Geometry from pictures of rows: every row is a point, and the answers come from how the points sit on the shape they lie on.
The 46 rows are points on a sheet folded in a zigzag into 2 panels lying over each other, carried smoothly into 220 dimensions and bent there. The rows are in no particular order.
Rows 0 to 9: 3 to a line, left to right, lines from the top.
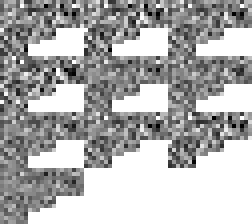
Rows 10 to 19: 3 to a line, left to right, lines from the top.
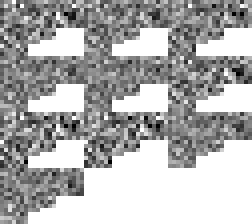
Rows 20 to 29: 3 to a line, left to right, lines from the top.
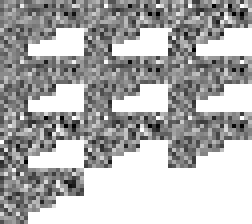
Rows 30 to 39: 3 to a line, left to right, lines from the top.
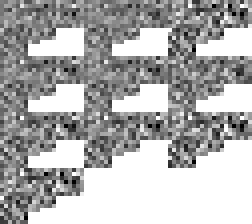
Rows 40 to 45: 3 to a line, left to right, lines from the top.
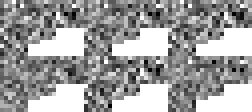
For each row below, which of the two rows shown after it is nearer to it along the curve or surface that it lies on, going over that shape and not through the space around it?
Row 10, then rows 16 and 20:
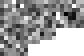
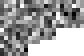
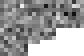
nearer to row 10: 16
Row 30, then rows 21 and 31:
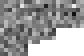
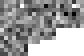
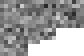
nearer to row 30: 21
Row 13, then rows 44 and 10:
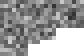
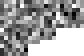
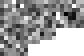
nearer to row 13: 10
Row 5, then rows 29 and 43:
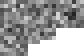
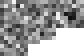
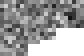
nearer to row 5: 29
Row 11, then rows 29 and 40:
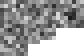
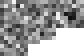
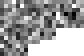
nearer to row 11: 29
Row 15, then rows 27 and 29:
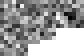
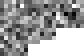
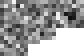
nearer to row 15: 27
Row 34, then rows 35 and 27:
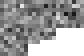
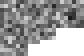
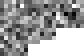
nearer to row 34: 27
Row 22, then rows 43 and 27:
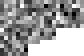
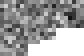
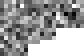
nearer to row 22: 27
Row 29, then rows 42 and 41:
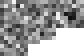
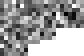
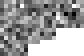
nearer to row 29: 42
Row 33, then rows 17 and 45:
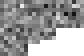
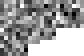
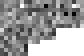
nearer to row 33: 45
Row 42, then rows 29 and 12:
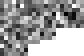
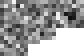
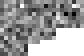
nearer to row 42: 12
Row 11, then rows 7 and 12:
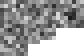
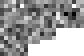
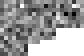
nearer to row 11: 7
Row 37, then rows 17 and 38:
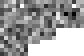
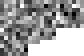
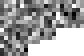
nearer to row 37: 38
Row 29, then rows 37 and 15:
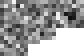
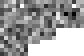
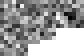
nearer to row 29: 37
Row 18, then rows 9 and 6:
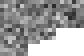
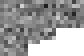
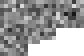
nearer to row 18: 9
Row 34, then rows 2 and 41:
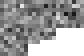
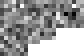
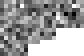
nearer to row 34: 41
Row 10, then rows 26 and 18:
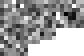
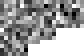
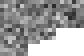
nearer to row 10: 26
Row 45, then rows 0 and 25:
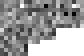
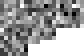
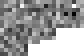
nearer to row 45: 0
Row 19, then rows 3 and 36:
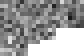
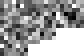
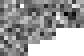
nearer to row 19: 36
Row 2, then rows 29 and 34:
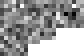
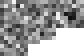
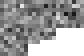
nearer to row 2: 29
